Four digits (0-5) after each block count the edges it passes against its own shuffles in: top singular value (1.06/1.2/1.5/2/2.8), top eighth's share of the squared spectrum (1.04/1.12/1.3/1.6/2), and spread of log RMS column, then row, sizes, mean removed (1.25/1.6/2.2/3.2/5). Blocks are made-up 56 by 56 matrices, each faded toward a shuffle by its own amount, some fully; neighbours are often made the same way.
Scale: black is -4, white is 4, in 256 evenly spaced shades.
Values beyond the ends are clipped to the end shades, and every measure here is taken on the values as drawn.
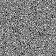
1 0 0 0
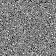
0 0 0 0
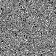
0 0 0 0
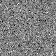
0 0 0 0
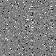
3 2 1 0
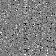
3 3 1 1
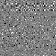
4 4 1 2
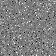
0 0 0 0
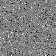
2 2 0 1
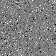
0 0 0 0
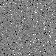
0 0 0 0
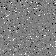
1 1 0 0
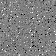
2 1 0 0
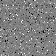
2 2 0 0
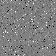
2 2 1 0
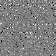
3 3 0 1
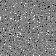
2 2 1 0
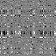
5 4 3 3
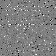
3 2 0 1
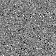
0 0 0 1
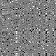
4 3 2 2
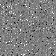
3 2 1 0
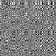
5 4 3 3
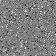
0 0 0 0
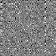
4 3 2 1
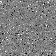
1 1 0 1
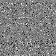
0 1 0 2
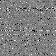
2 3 0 2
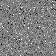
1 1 0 0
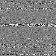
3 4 0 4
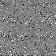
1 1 0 1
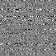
2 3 0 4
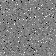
0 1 0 0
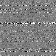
3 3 0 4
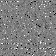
3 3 1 1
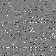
3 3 0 1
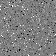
0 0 0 0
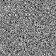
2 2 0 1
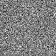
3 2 0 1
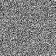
3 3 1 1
